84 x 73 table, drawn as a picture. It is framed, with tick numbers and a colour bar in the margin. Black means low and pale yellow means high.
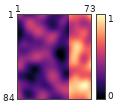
No lone cell stands out from its neighbours. A vertical seam about 70% of the way across splits the table, and the right part is higher. There are no regular stripes. The ninth with the highest average is the bottom right.
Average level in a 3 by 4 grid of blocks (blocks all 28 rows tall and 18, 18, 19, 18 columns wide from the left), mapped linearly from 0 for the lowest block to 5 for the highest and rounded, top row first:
1 1 1 3 | 1 1 1 4 | 0 1 2 5
